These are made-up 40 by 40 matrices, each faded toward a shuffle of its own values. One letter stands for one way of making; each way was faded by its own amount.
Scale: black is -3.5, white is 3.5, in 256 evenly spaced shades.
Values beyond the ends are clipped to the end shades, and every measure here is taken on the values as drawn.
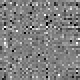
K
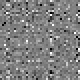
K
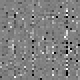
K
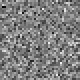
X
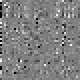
K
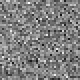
X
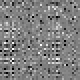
K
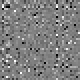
K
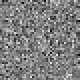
X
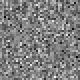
X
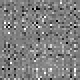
K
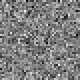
X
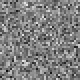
X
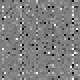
K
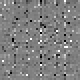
K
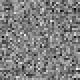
X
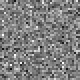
X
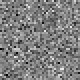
X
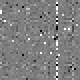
K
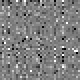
K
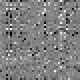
K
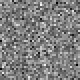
X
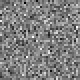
X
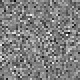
X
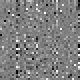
K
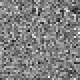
X
